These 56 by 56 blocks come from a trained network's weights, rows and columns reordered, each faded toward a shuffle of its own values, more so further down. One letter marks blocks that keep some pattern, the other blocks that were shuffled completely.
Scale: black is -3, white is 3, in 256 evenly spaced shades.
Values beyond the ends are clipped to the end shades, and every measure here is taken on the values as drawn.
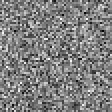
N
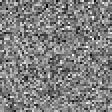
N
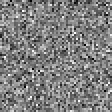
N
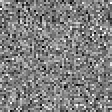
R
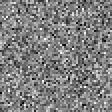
N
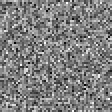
N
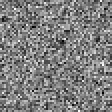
R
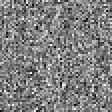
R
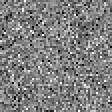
R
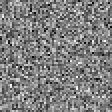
R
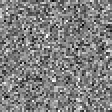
R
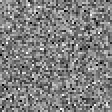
N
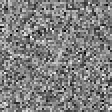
N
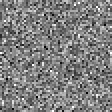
N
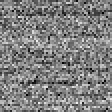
R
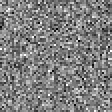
N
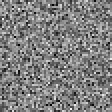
N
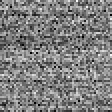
R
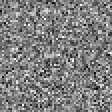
R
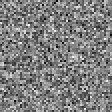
N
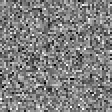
N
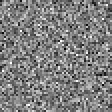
N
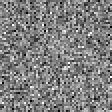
N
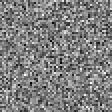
N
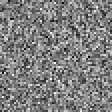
N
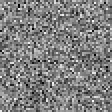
R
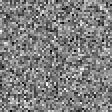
N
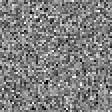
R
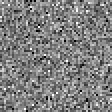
N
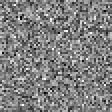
N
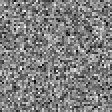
N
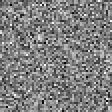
R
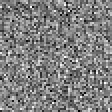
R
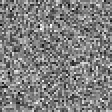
R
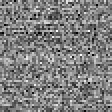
R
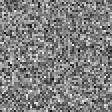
R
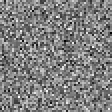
N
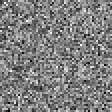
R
